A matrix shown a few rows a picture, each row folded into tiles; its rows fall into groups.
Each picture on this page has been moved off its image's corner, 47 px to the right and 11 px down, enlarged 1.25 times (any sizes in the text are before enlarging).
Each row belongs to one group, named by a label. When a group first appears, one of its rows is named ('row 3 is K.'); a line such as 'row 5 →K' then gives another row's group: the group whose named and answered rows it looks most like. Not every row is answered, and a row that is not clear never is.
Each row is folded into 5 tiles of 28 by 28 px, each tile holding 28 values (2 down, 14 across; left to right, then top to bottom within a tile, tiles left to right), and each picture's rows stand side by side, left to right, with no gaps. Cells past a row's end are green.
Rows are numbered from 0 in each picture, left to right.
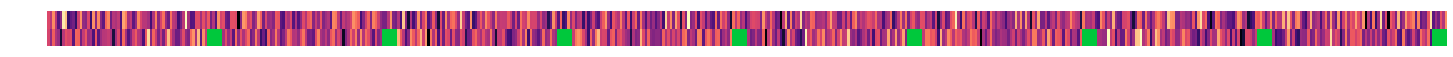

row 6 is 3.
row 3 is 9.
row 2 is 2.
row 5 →9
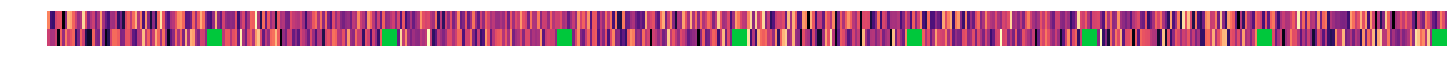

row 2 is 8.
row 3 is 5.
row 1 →9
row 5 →2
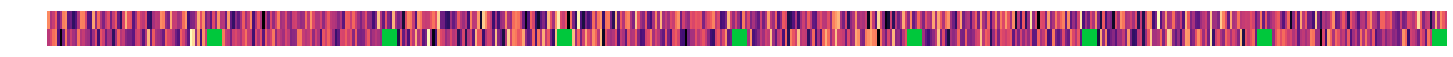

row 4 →2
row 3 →2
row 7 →5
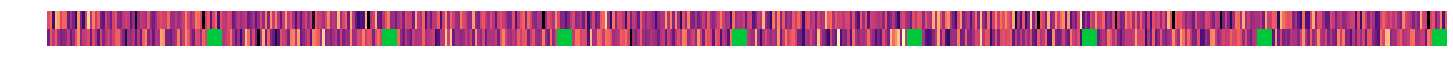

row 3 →9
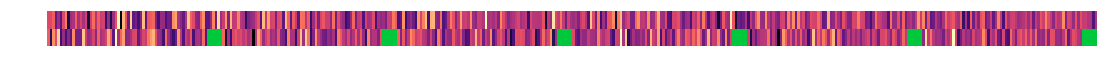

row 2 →2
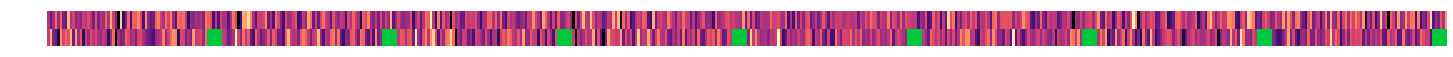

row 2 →9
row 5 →3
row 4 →8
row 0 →2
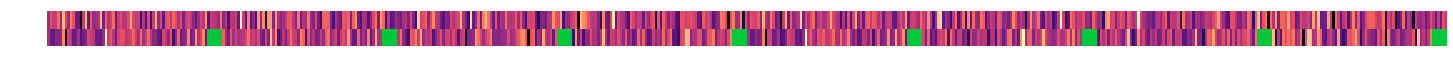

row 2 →2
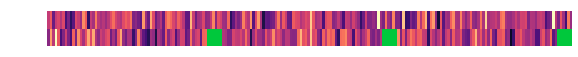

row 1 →2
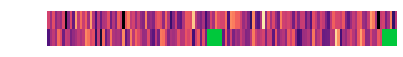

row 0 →5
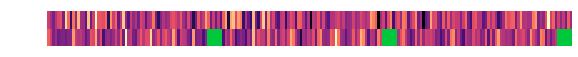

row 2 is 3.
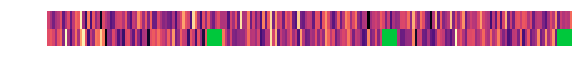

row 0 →9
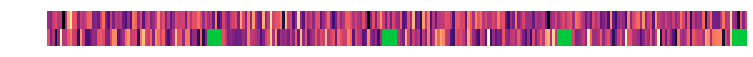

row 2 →3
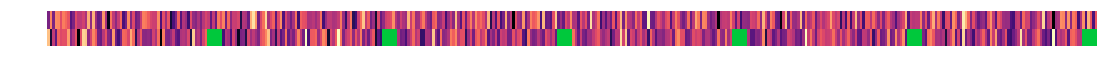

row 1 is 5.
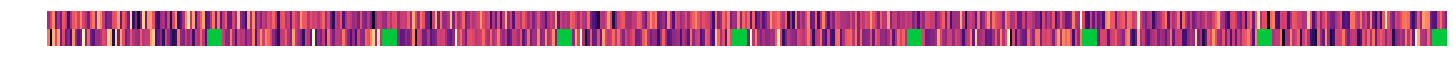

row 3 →3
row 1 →3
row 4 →8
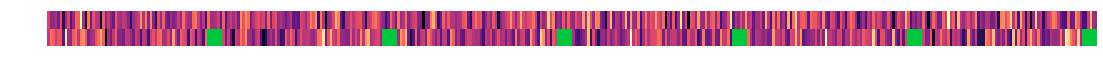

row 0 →9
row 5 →3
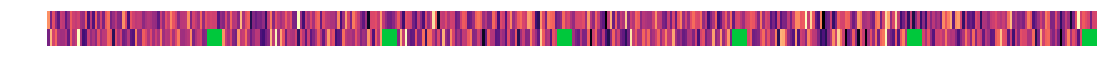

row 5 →2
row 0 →8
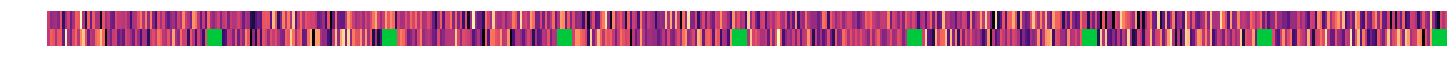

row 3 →9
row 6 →8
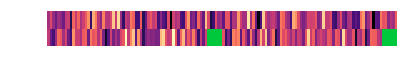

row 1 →3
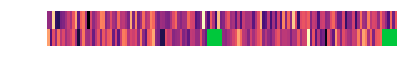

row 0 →2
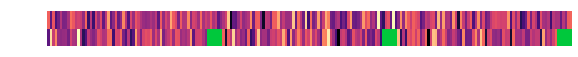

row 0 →8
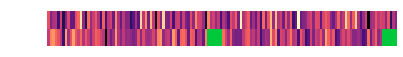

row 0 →9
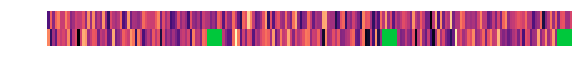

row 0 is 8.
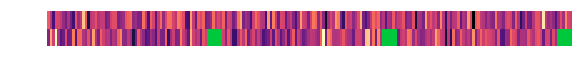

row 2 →5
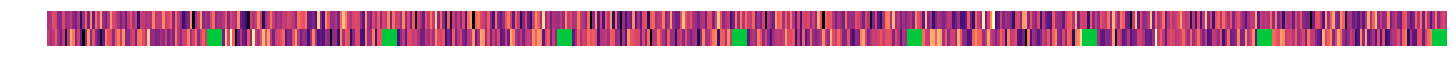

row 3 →5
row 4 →5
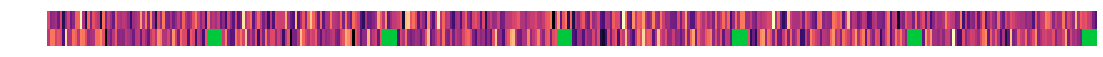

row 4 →3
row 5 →8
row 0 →9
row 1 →2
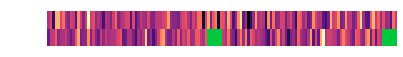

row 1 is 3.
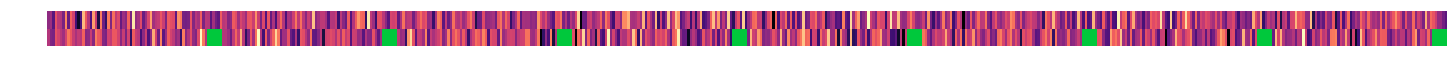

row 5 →2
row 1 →9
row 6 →2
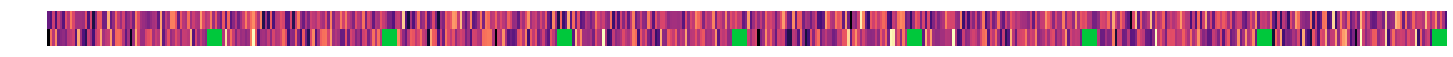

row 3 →8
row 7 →8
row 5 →8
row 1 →8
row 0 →8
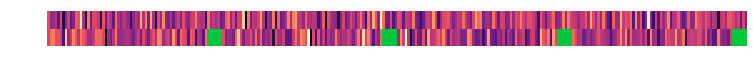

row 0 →9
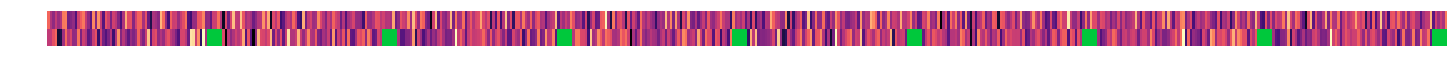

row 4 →8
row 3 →9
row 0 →3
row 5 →5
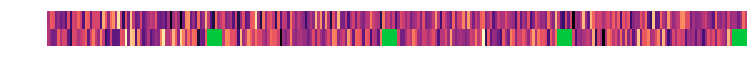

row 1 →9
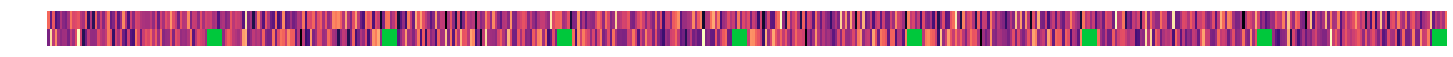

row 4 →9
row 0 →8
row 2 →8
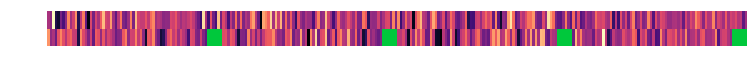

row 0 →2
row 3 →8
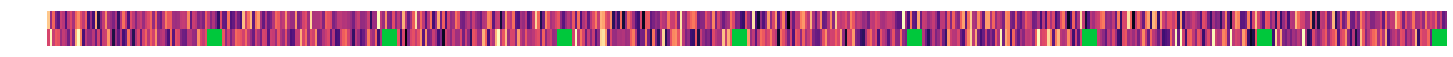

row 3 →8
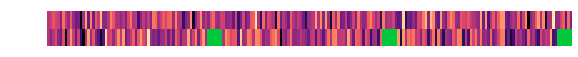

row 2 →2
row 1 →9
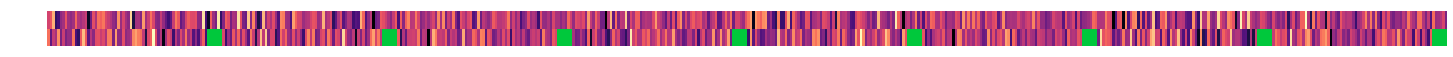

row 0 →2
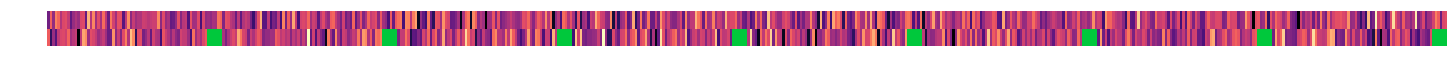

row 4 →2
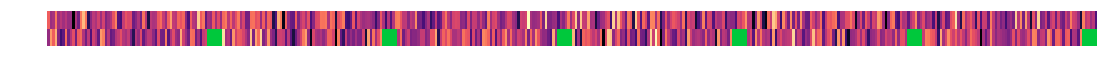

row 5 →9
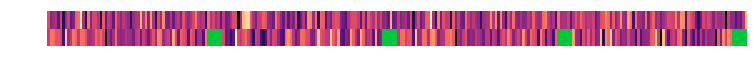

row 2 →9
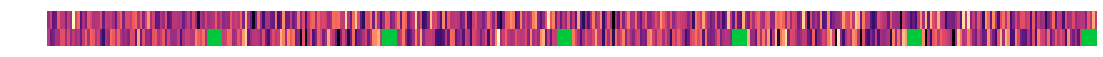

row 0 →3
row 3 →2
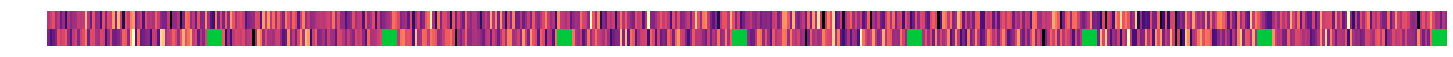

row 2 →9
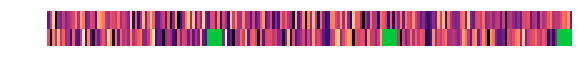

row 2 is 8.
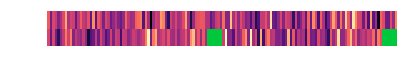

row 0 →3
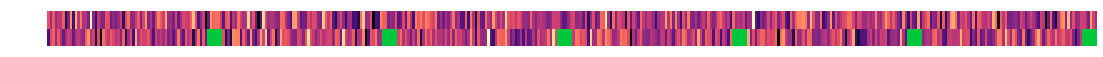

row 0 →5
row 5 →5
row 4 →2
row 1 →3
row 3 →9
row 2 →8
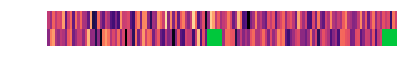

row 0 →5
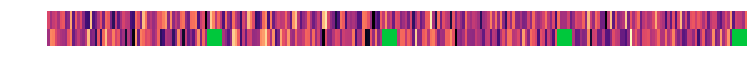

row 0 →5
